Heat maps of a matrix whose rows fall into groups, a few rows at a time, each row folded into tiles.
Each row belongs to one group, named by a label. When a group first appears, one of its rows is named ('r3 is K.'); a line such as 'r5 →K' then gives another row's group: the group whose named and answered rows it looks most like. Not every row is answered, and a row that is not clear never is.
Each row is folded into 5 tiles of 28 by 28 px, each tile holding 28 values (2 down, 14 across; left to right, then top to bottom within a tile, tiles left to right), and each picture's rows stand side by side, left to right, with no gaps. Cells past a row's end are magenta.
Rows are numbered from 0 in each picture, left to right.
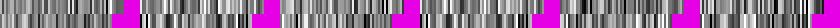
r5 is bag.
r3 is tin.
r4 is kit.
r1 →tin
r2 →bag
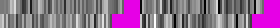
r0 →kit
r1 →kit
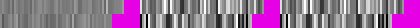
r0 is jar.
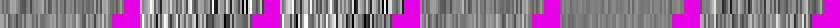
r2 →bag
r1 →bag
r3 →kit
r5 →kit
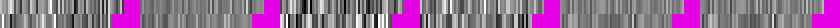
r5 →jar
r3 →tin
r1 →jar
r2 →kit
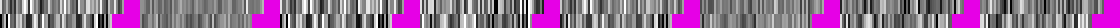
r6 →kit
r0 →tin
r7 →kit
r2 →tin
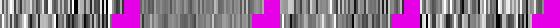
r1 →jar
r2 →bag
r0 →bag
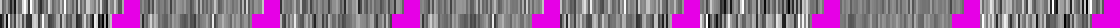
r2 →kit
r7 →bag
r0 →tin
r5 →kit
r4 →tin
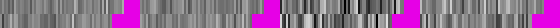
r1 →kit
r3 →tin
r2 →kit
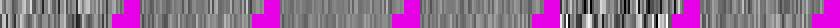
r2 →jar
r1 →jar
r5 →kit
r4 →kit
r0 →tin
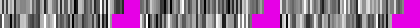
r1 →kit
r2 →tin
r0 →bag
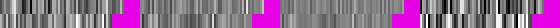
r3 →kit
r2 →jar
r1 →jar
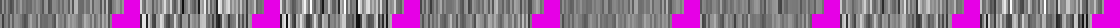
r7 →tin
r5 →kit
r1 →tin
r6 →tin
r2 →tin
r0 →jar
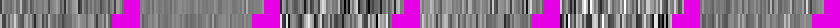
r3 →bag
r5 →jar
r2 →kit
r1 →jar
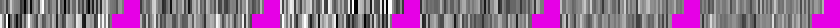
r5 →jar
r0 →kit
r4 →tin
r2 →bag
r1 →kit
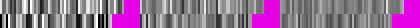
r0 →tin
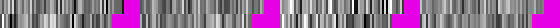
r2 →bag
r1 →kit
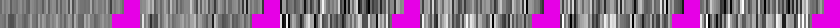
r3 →bag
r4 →bag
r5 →kit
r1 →bag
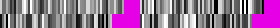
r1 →bag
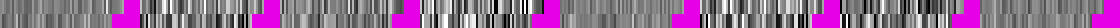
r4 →jar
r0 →jar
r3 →bag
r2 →bag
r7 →kit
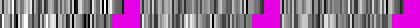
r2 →bag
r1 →bag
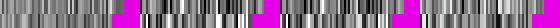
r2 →kit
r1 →kit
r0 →bag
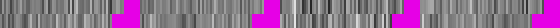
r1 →jar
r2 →kit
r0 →jar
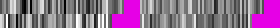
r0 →kit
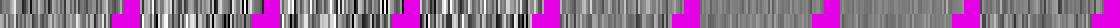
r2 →bag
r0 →kit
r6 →jar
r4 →tin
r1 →bag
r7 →kit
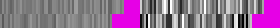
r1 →tin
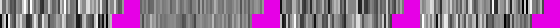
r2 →kit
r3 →bag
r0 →tin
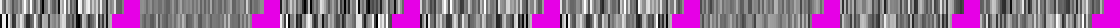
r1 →jar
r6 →bag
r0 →tin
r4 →tin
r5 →jar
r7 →kit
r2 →kit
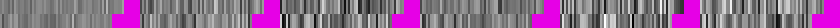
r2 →kit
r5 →tin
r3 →kit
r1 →jar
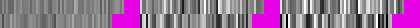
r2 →tin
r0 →jar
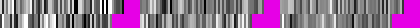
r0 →bag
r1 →kit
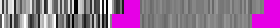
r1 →jar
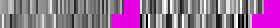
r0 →bag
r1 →tin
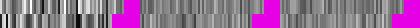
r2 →kit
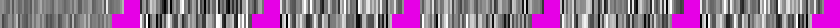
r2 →tin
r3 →bag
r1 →kit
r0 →jar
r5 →tin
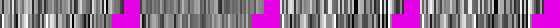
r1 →kit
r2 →bag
